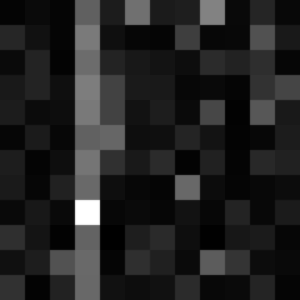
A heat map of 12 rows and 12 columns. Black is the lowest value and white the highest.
There is no overall slope. Column 4 stands out from the rest. The ninth with the highest average is the bottom left. The bottom middle is the smoothest part.
